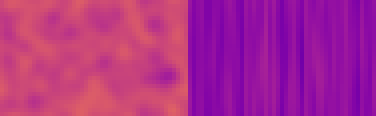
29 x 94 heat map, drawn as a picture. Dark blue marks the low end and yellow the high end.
It is made of 1 by 2 panels. Panel 1,1: middling, blotchy, faint in contrast. Panel 1,2: low, streaked downward, faint in contrast.
